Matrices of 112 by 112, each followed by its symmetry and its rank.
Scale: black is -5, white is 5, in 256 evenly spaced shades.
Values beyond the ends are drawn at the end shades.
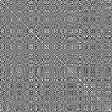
symmetric, rank five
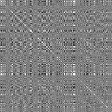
symmetric, rank five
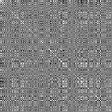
symmetric, rank five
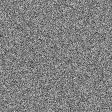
neither, full rank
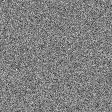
neither, full rank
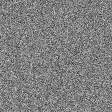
neither, full rank
